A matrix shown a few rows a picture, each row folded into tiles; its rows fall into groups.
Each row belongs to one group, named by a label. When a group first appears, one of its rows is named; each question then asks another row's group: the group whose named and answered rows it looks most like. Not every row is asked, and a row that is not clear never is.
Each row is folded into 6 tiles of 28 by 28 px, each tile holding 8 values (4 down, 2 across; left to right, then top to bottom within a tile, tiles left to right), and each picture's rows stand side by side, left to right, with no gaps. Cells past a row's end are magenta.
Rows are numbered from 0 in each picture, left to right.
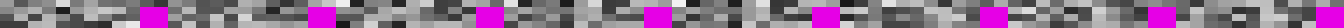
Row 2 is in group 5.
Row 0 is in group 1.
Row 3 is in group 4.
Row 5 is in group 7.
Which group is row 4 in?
4
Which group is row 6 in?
7
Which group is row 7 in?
7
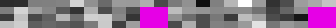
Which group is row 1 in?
4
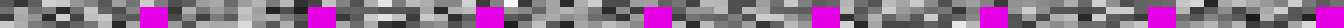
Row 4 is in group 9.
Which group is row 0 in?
7
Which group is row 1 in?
9
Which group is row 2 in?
7
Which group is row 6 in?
1
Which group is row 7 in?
1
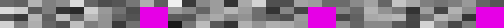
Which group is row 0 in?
7
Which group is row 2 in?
7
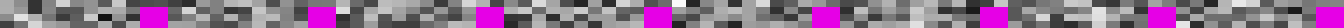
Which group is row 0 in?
1
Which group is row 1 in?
7
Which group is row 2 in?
5
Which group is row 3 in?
5
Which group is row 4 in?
5
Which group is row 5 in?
9
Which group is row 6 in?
7
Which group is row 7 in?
9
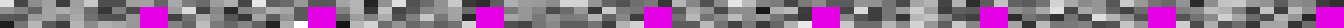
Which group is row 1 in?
1
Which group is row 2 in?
1
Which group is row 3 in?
1
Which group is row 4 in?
1
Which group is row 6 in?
9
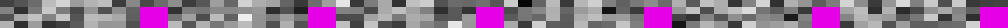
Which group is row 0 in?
7
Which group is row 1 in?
9
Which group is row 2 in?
5
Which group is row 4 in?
5
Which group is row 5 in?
1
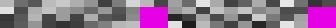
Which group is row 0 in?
5
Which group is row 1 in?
5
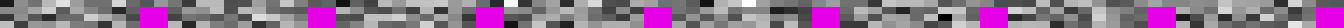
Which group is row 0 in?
9
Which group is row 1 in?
9
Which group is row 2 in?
7
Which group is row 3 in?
5
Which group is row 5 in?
1
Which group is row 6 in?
7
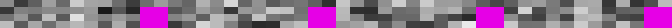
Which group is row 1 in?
1
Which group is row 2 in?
1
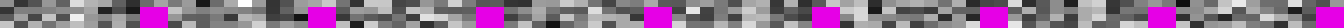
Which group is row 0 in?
9
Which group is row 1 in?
4
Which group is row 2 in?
9
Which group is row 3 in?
7
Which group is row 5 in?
1
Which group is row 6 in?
4
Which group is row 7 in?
9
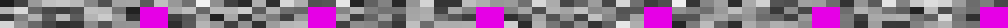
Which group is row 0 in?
7
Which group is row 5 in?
7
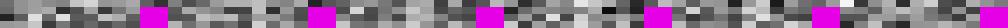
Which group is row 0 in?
7
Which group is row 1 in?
7
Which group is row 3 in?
9
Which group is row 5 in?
5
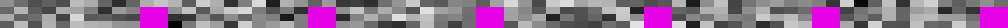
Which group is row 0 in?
4
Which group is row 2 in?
7
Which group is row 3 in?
1
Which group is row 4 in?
9
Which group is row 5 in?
9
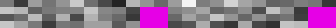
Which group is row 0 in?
7
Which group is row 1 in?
1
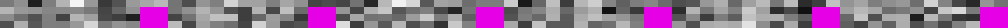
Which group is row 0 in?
4
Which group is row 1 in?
7
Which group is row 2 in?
9
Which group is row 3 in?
9
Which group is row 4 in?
9
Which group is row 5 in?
1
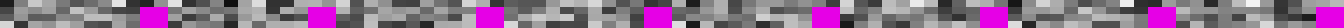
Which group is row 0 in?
9
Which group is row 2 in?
5
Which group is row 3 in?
7
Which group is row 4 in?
9
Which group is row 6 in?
9
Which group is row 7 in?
4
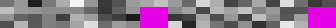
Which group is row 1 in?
5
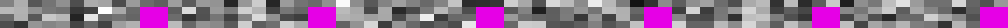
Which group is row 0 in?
1
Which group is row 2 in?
1
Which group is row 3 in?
1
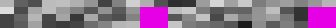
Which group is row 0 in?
5
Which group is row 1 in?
7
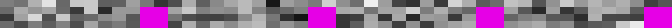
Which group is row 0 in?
7
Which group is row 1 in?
4
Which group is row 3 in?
1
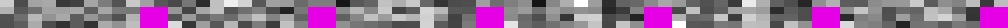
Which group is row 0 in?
5
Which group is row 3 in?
4
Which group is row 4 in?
4
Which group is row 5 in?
7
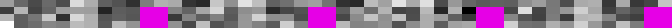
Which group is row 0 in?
4
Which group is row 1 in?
9
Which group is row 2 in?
7
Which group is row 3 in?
4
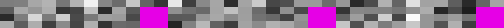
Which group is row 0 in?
7
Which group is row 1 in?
5
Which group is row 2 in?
9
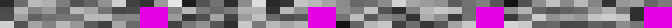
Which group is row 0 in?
9
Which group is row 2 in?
1
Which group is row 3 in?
7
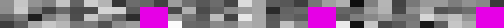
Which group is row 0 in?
1
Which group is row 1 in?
4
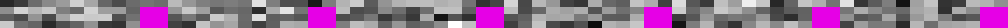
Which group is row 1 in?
1
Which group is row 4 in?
5
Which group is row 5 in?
4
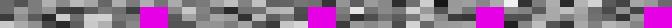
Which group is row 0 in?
7
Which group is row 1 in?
1
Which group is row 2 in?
4
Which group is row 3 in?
5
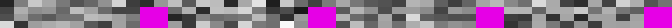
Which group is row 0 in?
9
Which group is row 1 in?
5
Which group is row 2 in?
4
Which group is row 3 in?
5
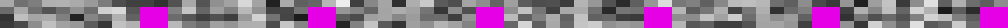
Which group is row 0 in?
1
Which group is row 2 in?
5
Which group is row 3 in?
4
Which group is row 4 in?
7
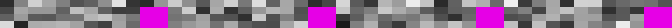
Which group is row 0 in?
9
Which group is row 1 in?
1
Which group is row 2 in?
5
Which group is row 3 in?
5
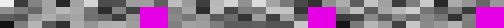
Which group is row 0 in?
5
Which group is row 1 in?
1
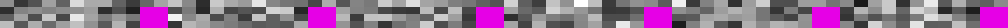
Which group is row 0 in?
9
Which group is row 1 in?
1
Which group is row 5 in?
9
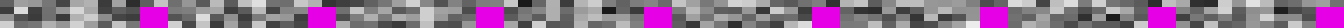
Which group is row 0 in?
4
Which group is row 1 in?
7
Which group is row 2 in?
7
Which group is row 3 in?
9
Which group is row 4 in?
1
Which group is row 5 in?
1
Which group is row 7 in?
9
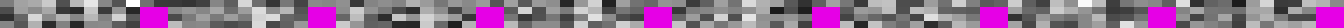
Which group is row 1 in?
7
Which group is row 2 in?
7
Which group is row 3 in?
4
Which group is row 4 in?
9
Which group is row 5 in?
9
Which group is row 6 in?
5
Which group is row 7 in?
4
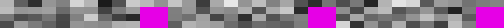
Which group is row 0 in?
4
